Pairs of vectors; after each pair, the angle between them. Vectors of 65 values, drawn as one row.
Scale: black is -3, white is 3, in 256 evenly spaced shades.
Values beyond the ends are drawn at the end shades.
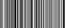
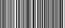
nearly opposite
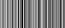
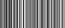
nearly opposite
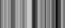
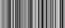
partly opposed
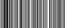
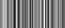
partly opposed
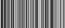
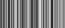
partly aligned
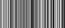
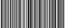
orthogonal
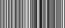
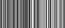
partly opposed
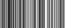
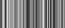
partly opposed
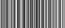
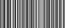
orthogonal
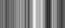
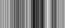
nearly opposite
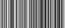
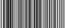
orthogonal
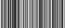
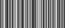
orthogonal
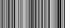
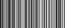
partly aligned
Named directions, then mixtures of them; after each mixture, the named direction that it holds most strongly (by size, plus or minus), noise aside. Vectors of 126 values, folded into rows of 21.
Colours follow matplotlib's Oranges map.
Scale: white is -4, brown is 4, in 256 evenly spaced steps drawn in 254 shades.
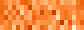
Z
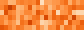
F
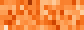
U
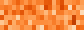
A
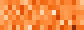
Z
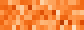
Z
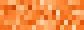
F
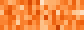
F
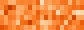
F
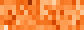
U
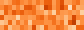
A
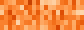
U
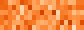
Z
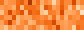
U
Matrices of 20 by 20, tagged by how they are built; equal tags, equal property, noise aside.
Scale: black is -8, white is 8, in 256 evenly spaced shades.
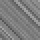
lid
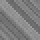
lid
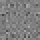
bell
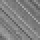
lid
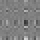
bell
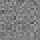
bell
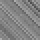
lid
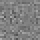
bell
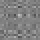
bell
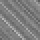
lid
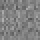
bell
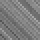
lid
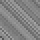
lid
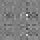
bell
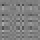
bell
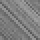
lid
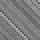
lid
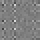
bell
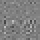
bell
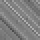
lid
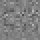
bell
